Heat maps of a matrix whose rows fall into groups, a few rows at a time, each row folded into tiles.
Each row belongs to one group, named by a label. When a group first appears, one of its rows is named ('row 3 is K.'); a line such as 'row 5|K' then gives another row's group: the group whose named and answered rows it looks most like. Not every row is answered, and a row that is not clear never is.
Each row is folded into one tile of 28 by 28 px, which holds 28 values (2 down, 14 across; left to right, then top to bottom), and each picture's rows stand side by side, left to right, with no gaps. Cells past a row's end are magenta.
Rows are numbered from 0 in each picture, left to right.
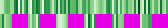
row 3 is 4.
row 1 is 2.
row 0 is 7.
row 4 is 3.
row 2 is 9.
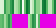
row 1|4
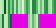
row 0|7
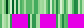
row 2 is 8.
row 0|9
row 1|8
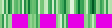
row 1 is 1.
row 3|2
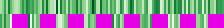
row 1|8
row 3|2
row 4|8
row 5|4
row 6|9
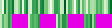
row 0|7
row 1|7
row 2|1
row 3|4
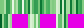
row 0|8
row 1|9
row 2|7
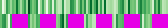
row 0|4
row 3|9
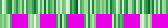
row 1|9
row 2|8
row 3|3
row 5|9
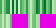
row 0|9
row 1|2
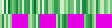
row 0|7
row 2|1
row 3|1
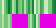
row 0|2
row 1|3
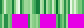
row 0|1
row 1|2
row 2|1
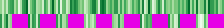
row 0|3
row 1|4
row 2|8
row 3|2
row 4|3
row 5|8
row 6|8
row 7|9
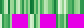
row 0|1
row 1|3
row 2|4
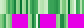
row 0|7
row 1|3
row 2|1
